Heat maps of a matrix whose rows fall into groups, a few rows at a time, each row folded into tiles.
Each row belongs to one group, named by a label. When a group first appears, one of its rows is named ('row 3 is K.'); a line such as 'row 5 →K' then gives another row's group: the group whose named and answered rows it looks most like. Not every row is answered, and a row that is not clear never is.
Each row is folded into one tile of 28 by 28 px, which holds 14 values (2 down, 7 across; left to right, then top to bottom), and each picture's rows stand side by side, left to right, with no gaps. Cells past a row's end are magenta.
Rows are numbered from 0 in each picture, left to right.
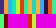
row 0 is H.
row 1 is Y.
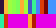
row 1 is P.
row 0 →H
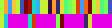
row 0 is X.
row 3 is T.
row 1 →X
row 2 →H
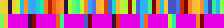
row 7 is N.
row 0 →X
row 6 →P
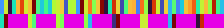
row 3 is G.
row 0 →H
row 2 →X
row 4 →T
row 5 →X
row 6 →H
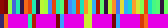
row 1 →X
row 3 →X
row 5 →N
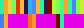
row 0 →T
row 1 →Y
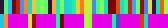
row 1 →N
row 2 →H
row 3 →X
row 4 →G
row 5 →Y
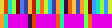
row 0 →G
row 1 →T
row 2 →X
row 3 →N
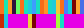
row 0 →Y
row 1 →P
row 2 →G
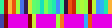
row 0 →T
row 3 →N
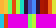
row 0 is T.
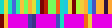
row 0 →Y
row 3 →X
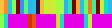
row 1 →P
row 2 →G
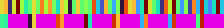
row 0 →G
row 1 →T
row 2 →Y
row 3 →Y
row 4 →P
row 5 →N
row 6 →N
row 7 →H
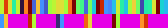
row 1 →Y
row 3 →P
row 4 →Y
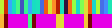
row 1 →H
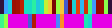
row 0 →P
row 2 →T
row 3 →G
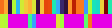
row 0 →X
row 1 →G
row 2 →P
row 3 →H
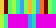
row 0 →N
